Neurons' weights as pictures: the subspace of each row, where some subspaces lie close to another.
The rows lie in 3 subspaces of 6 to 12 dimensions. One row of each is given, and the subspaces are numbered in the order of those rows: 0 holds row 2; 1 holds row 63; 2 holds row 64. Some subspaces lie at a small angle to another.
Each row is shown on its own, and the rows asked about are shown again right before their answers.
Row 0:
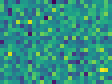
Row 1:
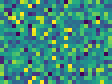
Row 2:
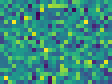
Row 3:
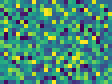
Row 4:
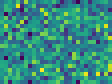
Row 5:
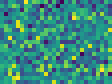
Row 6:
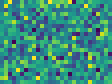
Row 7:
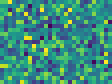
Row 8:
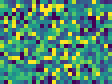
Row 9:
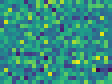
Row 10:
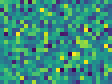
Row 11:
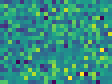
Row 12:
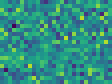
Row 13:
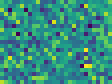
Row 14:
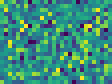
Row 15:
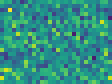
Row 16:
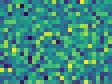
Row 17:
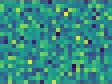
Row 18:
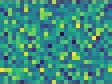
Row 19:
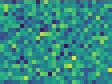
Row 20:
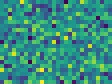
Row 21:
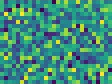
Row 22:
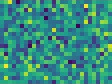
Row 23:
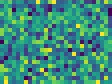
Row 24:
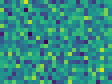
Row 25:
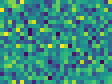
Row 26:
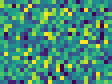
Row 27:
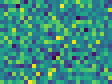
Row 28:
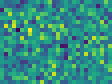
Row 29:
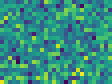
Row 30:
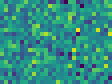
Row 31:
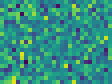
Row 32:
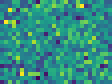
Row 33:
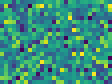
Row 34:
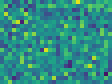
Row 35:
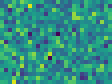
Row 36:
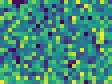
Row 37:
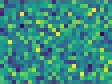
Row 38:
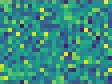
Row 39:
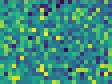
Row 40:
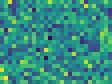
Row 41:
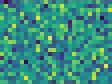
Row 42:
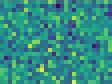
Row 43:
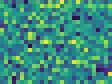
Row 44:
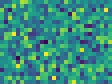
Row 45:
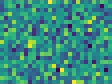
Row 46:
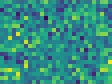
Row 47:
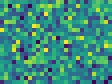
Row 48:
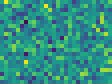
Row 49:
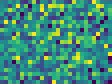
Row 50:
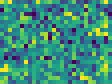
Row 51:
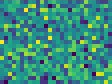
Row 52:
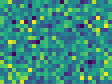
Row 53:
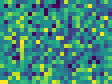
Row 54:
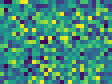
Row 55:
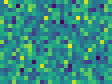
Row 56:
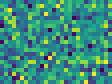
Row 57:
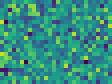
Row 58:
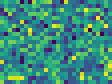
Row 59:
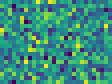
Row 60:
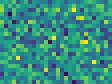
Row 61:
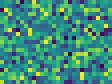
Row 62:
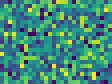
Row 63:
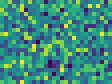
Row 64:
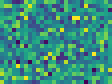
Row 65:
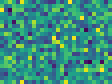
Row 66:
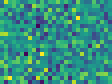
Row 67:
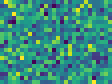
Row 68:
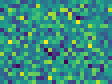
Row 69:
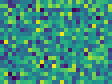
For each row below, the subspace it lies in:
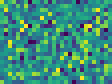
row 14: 1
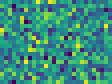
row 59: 0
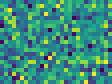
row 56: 2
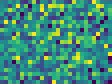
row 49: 0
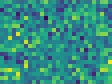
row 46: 2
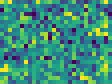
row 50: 0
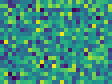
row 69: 2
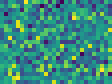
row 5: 2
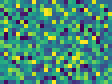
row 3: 0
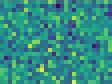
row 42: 0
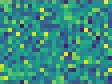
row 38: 0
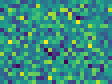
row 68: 2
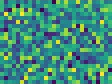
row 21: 0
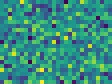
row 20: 1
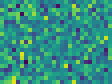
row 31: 2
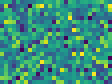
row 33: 2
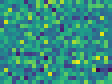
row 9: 0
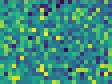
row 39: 2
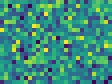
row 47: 2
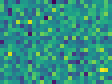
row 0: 0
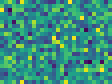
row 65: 1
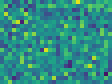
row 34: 0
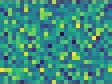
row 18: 0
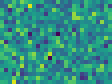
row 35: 2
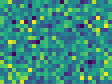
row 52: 1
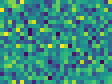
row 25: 1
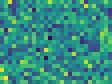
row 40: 0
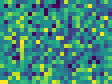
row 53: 2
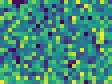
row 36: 2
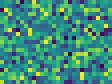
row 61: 1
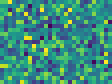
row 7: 1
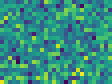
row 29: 2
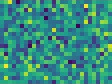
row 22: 0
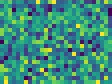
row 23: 0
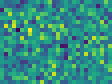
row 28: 1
